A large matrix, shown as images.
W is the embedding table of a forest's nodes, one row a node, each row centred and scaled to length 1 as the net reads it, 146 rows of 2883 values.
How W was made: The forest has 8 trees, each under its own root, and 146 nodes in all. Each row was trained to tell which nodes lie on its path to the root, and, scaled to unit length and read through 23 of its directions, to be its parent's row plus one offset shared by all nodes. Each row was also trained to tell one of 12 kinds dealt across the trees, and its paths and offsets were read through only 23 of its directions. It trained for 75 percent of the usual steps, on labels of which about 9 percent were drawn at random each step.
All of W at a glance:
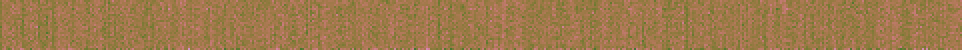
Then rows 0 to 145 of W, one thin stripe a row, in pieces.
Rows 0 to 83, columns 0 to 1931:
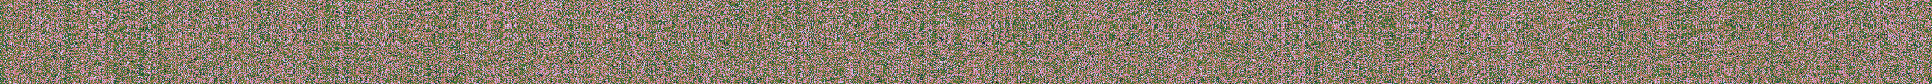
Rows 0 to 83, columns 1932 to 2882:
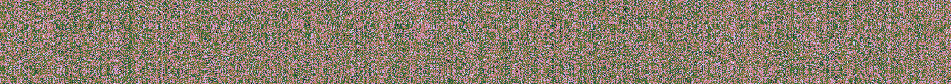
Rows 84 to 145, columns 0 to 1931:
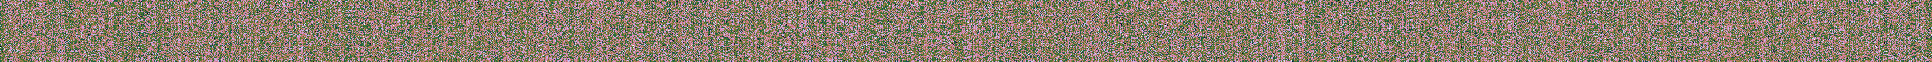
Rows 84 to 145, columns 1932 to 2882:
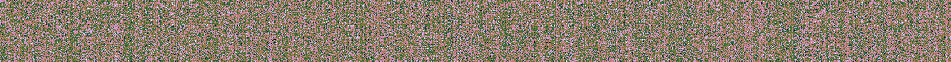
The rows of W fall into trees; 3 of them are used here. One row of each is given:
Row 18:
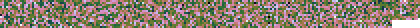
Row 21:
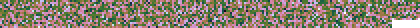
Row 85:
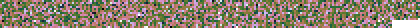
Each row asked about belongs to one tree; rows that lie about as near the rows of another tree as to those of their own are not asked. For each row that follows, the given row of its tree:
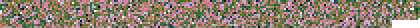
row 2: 85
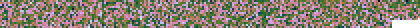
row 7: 21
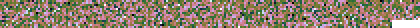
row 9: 85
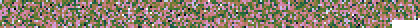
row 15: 85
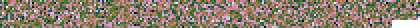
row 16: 18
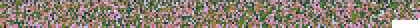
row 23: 21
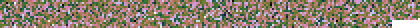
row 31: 85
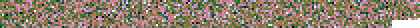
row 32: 18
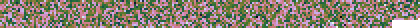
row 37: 21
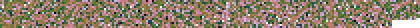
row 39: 18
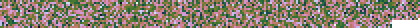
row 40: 21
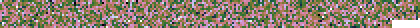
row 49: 85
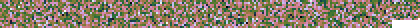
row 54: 21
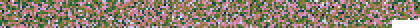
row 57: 85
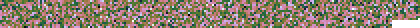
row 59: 85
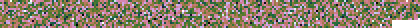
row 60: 18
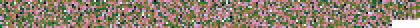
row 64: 18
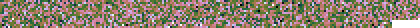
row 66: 85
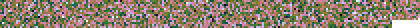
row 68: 85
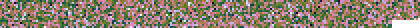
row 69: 85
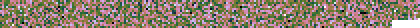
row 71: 18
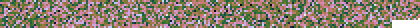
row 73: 85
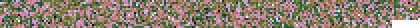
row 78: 85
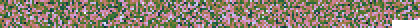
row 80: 18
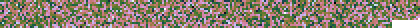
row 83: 85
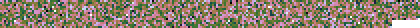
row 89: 18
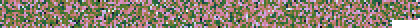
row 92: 18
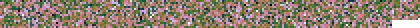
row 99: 85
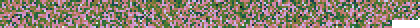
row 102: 85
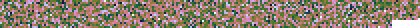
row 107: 18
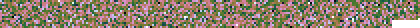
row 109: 85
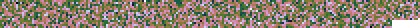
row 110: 85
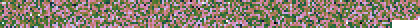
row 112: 85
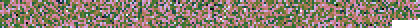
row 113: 18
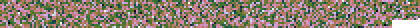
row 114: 18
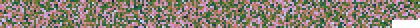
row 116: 21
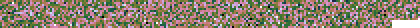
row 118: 85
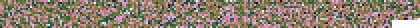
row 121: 18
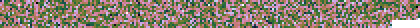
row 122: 18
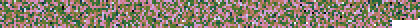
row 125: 18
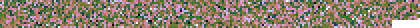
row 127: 18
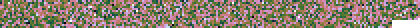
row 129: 18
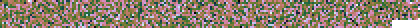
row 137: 18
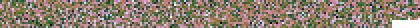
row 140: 18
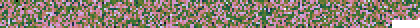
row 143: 21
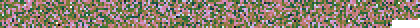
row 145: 18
